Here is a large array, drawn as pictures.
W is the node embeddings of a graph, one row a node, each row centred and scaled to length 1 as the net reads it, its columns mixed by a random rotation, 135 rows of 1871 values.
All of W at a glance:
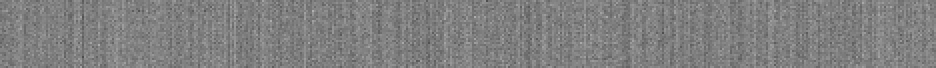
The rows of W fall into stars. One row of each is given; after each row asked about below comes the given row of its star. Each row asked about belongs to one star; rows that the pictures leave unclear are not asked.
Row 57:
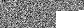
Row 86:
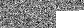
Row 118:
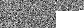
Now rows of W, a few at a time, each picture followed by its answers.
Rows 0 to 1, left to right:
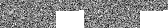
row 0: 86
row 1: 118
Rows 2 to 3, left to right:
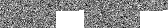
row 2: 57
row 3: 86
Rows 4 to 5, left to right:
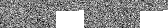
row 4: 57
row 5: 57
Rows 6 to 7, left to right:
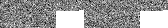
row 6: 118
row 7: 86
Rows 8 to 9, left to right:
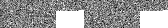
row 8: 118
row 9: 86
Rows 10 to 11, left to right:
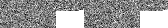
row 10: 86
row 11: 86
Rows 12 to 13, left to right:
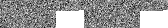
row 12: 57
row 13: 118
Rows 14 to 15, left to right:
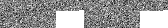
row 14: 118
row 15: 57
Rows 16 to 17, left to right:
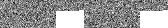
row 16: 118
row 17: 86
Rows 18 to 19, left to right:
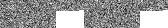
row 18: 86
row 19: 118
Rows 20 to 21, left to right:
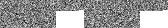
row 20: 118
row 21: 118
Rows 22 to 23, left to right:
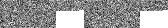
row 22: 118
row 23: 118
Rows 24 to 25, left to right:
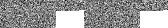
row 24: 57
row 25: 86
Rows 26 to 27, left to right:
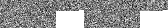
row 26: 118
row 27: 118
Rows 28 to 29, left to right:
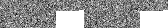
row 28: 118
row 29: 57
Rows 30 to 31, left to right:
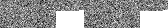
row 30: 57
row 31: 86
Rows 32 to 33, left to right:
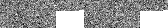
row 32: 86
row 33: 86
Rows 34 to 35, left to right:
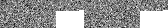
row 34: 86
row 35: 57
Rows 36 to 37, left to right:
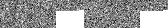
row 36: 86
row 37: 57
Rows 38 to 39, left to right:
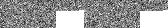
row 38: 118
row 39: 86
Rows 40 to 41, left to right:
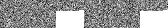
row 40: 118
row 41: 118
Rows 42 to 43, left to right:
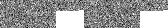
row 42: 86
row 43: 118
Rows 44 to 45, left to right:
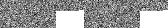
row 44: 118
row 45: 118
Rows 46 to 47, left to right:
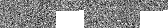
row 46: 57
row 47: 57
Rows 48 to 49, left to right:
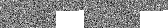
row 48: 118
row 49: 57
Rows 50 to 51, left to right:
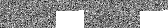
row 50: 118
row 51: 86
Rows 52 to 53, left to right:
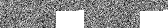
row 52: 57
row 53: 57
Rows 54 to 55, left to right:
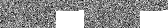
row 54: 118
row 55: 86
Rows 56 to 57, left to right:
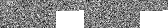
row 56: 57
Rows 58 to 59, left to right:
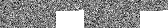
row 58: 57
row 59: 86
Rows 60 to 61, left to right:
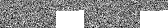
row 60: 57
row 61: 118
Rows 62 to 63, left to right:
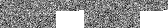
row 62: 86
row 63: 86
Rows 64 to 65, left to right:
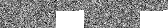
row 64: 118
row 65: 57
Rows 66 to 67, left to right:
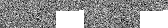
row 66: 118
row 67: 57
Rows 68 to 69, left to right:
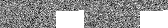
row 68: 86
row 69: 86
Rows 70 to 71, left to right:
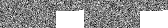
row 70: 118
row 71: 86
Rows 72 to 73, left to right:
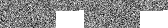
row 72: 118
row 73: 118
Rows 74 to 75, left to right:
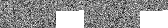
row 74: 57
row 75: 86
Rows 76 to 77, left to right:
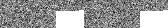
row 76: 86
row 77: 57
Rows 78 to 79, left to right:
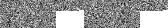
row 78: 86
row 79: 57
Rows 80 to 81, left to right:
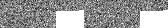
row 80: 86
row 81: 118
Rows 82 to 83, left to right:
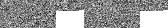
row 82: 118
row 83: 57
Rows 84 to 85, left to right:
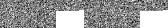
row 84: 57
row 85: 86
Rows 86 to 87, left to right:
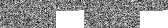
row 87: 86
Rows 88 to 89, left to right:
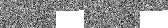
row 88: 57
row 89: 57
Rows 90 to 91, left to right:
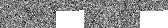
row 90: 118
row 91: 57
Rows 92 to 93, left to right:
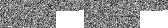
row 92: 57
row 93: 86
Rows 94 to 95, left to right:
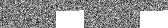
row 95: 57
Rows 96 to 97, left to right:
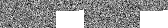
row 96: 86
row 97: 118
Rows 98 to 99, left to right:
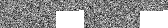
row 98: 86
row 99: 118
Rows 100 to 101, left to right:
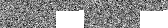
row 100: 86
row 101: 118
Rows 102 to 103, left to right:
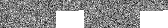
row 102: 118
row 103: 57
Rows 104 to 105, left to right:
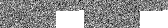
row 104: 86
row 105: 118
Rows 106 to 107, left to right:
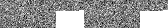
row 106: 57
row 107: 57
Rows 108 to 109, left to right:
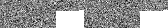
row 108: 118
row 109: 57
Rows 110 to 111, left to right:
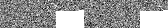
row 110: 86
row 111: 86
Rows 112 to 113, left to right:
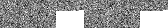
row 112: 57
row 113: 57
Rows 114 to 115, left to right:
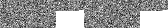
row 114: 57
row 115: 118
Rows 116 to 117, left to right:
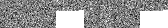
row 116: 118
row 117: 57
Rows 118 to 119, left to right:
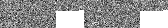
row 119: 118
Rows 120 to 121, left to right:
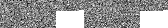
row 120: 86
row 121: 57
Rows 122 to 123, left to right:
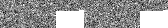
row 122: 86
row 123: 86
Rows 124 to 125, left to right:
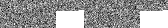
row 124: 118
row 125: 86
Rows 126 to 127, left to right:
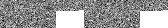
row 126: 118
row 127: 57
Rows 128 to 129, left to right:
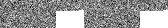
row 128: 118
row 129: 57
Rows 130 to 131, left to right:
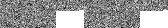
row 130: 86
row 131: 57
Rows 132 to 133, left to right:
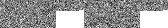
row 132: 118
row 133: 86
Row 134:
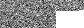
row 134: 86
